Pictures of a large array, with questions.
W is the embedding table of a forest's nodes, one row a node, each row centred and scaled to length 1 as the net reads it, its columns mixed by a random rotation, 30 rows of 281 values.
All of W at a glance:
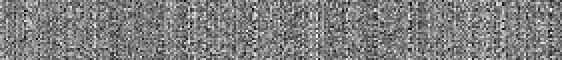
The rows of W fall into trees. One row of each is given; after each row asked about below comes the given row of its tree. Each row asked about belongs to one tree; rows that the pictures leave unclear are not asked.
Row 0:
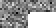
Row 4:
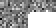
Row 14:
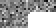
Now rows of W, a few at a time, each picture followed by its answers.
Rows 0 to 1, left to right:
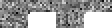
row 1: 14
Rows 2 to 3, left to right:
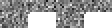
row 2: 14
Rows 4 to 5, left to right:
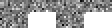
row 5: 4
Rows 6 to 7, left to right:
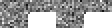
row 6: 0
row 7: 0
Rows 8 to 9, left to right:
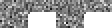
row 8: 0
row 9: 0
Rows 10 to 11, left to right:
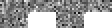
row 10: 14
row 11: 4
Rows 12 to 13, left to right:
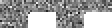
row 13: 4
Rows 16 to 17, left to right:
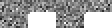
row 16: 4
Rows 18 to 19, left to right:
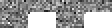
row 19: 4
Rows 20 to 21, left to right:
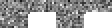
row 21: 4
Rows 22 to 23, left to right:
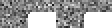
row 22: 0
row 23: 0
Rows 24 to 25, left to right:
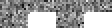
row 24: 14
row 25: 14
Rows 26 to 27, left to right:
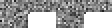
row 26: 0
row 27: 0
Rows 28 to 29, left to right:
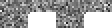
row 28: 4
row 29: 0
